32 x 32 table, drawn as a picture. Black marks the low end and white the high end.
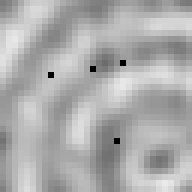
Rings: centred on the bottom right. Mirror symmetry: none. Slope: none. Lone odd cells: 4, each lower than its neighbours. Average level on the scale: 70%.
